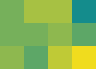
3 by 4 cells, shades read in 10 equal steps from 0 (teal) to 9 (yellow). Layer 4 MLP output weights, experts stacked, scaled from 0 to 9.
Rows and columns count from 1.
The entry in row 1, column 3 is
6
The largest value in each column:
5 6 7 9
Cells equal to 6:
2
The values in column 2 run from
3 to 6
